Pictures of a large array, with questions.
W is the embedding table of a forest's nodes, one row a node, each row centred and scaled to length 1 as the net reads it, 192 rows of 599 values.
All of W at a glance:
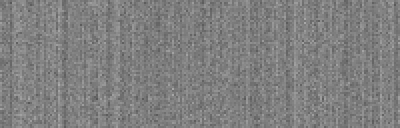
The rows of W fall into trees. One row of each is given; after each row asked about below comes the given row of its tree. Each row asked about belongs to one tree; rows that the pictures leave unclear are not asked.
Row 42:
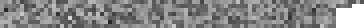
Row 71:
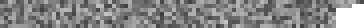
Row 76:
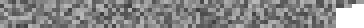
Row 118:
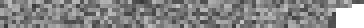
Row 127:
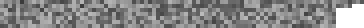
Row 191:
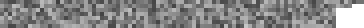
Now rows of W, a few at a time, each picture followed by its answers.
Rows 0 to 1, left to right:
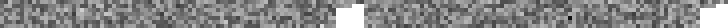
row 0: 71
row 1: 42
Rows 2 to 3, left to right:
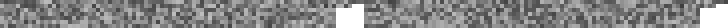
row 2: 191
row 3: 191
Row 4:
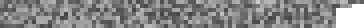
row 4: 191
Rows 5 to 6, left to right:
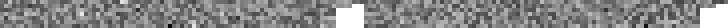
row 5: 71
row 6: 191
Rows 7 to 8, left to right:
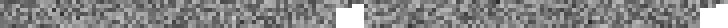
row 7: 191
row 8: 76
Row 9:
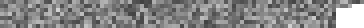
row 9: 118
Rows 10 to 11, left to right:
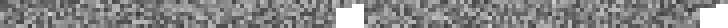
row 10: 71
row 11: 76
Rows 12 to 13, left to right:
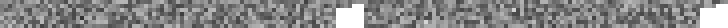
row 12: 42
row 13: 191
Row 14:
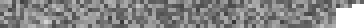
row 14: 127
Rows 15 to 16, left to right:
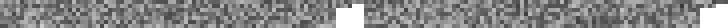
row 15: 127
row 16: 191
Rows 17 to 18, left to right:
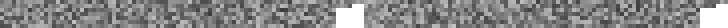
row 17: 127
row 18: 42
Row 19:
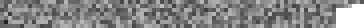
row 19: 191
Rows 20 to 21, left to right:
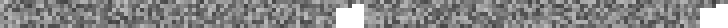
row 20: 42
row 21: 42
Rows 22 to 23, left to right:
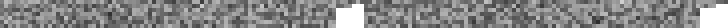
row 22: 42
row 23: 71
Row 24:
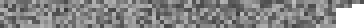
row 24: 127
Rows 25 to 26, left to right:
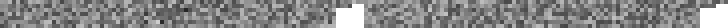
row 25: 127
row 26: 42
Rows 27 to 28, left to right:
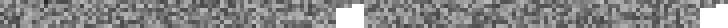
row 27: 127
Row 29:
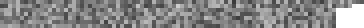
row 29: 118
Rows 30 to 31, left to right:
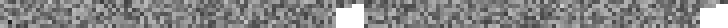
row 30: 76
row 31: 71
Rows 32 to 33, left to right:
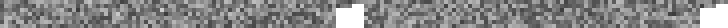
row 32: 76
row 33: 127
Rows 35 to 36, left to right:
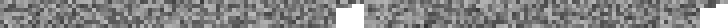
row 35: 42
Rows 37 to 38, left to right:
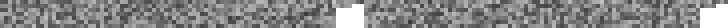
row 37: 71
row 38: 42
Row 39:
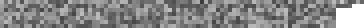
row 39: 42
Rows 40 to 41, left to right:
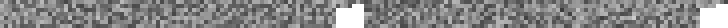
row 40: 42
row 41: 71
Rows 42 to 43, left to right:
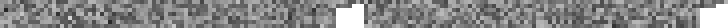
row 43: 76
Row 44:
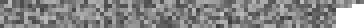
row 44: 71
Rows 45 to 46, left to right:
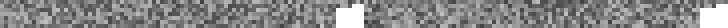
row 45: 42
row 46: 127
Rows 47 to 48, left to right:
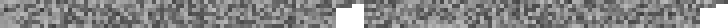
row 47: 42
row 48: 191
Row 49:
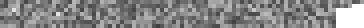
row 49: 118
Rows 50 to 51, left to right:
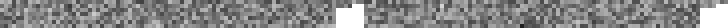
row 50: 127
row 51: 71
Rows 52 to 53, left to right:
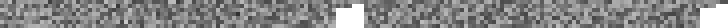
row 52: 127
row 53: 71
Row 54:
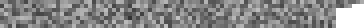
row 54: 76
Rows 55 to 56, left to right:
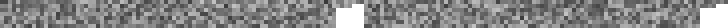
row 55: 71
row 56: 127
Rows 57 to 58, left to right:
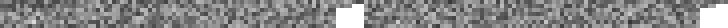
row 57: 71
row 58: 127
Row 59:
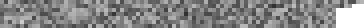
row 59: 76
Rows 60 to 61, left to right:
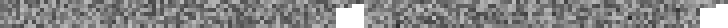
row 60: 191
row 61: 42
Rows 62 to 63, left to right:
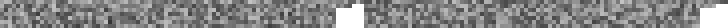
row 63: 71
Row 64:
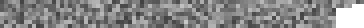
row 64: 71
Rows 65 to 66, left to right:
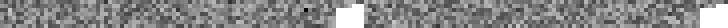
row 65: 71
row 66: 127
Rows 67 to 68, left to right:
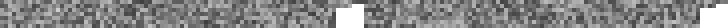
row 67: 118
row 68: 191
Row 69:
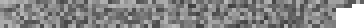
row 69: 42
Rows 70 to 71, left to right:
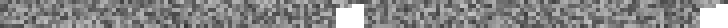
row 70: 191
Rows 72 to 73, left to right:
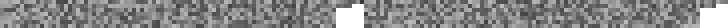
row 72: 42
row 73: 127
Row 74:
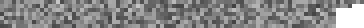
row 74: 127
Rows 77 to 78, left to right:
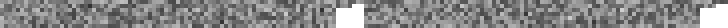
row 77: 42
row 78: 191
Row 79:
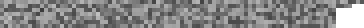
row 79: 42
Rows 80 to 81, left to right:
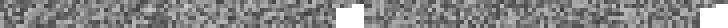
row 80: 71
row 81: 118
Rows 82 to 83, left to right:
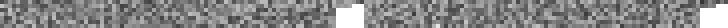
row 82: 71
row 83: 42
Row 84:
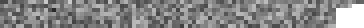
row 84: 71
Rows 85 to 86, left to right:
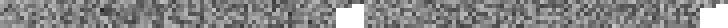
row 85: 42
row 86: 42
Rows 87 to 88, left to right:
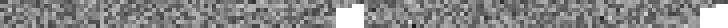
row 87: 71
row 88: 191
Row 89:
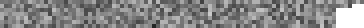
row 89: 42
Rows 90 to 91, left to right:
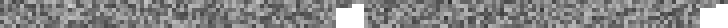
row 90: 76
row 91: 71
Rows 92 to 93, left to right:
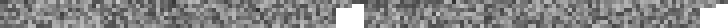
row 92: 191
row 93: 71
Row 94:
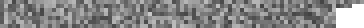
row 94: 76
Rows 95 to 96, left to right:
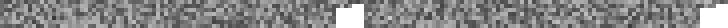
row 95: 191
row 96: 191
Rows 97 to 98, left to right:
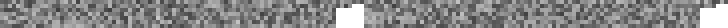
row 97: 191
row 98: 42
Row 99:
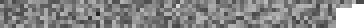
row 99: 71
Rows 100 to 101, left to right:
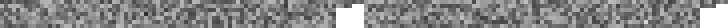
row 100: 191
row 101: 42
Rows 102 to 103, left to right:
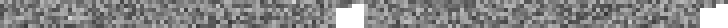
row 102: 76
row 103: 42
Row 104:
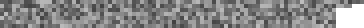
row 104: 191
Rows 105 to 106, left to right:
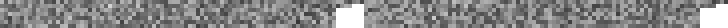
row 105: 127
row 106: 42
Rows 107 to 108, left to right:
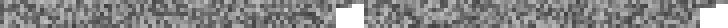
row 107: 76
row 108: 76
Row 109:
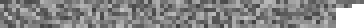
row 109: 191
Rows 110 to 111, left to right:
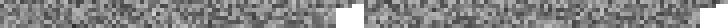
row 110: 76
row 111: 76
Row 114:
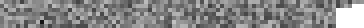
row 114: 76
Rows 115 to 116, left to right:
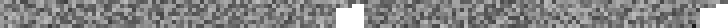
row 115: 42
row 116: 71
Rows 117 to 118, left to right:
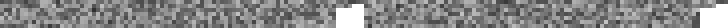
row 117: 191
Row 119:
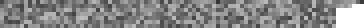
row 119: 71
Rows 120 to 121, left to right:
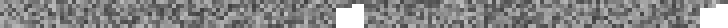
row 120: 42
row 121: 71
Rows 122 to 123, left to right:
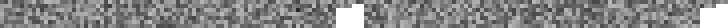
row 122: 71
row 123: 127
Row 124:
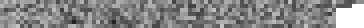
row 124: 42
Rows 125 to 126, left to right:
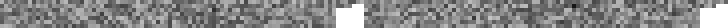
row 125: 76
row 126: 127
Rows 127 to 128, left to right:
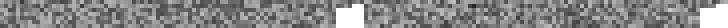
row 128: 76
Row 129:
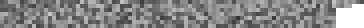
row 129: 71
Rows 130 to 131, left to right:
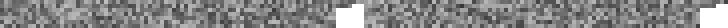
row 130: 76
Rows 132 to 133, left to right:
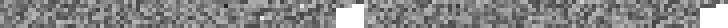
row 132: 71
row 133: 42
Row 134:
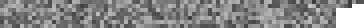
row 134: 118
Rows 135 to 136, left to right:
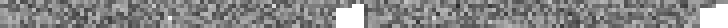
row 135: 42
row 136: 76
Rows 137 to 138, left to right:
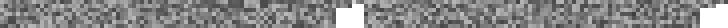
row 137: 127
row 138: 42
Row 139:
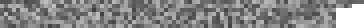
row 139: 191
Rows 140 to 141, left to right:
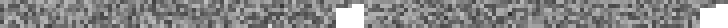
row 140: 76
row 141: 42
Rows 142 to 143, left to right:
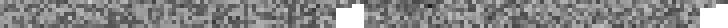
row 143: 71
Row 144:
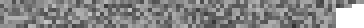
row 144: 76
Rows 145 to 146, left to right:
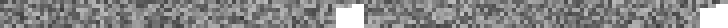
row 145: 71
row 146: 76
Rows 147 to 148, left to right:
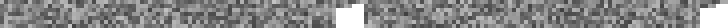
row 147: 76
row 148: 76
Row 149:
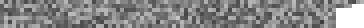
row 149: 76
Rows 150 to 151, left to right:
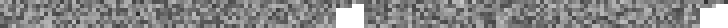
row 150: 127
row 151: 71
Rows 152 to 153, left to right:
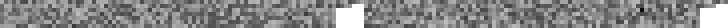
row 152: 76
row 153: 191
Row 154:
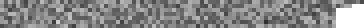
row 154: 127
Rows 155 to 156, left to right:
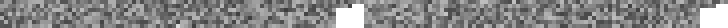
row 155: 127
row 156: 42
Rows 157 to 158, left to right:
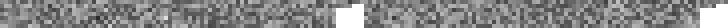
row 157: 76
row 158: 127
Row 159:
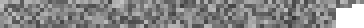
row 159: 42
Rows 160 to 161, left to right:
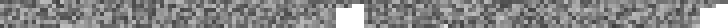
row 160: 191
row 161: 71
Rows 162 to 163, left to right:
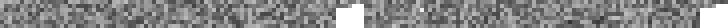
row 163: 118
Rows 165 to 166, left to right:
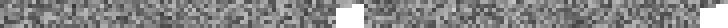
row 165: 71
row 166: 76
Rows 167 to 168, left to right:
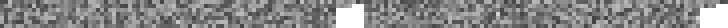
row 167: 71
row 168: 71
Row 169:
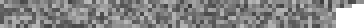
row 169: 76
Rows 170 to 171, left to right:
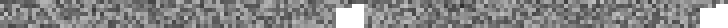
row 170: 191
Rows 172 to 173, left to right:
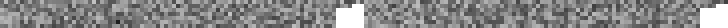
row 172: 42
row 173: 42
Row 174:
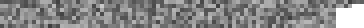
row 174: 191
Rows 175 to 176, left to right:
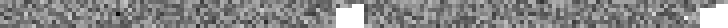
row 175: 127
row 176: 76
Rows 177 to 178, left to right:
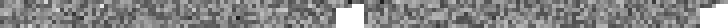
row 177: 118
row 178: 76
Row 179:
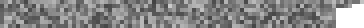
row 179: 76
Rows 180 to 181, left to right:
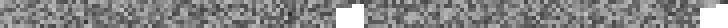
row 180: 42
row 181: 71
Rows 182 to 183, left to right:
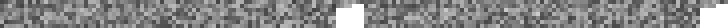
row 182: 71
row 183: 71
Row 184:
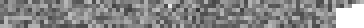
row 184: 76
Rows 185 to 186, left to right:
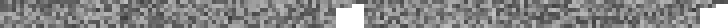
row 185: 71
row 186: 191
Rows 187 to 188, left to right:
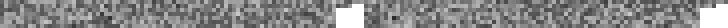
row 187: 76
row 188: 127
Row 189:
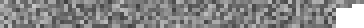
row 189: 42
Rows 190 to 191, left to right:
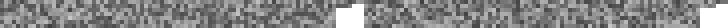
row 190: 76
